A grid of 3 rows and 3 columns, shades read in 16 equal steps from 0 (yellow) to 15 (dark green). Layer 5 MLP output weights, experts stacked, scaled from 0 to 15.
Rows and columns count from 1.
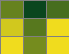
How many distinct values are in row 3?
2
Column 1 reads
9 2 0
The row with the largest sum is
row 1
